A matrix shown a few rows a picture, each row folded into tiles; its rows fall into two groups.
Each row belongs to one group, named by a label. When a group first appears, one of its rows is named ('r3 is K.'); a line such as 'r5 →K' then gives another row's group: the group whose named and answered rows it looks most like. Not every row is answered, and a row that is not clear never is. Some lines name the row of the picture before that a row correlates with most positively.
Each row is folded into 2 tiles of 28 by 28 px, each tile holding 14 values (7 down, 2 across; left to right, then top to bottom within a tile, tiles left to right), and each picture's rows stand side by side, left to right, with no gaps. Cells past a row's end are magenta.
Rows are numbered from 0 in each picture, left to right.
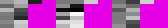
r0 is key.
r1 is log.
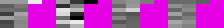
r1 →key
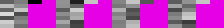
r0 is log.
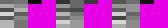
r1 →log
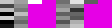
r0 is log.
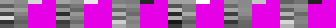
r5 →log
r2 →log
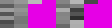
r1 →key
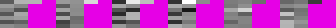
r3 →key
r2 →key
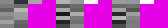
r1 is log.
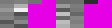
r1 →log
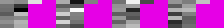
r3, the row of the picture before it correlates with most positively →0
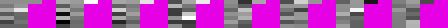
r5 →key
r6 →log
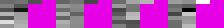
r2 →key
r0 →log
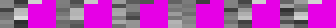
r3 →log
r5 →key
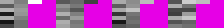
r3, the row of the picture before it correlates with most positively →5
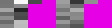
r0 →key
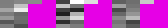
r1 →key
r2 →key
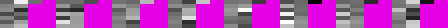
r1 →log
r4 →log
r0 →key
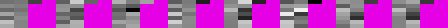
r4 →key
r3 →log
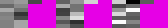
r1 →key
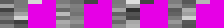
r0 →key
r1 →log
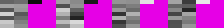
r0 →log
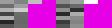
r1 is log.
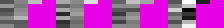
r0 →key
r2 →key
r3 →key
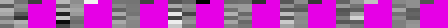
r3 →log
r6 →key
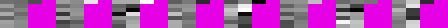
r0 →log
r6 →log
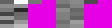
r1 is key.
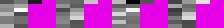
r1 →key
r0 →log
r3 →key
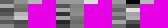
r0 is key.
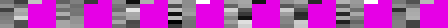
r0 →key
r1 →log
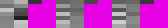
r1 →log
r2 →log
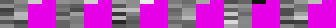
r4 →log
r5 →key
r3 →key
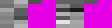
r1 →log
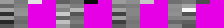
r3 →log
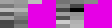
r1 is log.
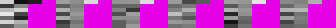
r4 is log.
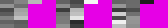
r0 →key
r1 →key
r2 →log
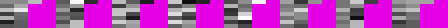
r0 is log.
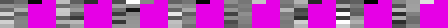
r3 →log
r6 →log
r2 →key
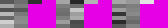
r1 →key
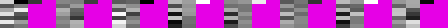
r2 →log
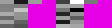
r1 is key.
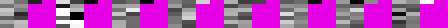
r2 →log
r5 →log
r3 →key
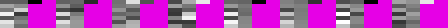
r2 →key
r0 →log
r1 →log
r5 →log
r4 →log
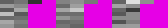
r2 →key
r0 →log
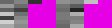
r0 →log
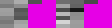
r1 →log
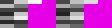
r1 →key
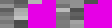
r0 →key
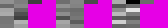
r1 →log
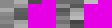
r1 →key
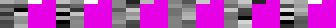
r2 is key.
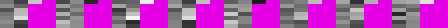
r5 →key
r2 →key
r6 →key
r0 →key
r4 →log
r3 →key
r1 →log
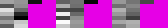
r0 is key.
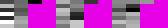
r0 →log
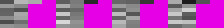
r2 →log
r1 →log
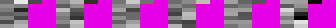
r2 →key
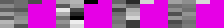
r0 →log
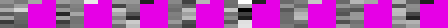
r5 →key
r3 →key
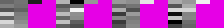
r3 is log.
